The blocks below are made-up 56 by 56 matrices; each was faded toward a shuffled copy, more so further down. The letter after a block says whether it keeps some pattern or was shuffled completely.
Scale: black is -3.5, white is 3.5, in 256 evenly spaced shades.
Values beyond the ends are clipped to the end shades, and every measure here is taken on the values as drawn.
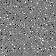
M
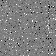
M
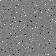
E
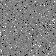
M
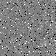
M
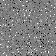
M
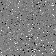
M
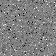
E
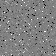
E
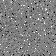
E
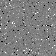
M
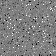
E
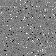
M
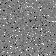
E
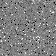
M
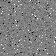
E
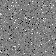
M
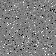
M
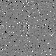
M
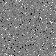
E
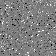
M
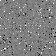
M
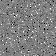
E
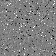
M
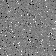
E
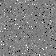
M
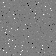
E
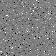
E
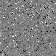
E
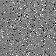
M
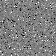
E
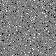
E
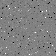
E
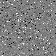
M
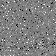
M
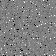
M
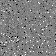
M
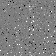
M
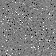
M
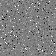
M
